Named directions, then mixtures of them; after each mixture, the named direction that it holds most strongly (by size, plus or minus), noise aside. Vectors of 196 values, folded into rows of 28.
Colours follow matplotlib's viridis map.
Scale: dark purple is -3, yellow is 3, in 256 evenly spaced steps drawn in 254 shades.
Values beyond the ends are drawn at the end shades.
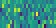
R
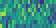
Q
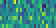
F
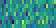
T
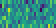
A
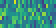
Q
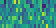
F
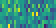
R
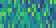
Q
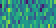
A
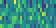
F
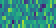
A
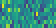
R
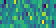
F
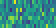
F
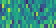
A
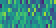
Q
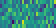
T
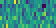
F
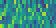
Q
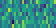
T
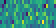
T
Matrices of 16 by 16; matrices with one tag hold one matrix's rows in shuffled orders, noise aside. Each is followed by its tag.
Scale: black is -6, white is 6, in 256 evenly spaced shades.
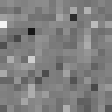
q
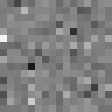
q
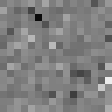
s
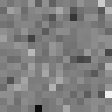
s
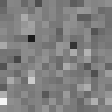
q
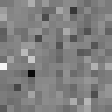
q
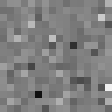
s
